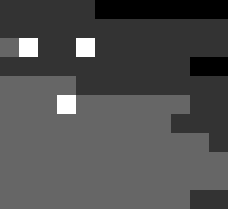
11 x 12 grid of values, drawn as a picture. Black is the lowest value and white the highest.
Ninth with the highest average: middle left. Slope: up to the bottom left. Average level on the scale: 30%. Lone odd cells: 3, each higher than its neighbours. Grain: streaks across. Mirror symmetry: none.
